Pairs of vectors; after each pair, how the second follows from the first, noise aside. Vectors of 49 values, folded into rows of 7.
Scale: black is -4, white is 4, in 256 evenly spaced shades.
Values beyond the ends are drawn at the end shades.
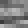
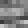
copied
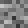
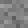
shrunk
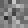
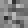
sign-scrambled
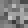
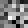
scaled up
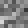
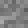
shrunk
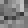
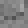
shrunk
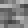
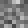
shuffled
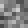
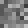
shuffled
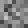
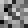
scaled up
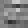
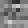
negated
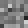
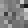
shuffled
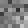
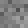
shrunk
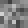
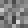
shuffled
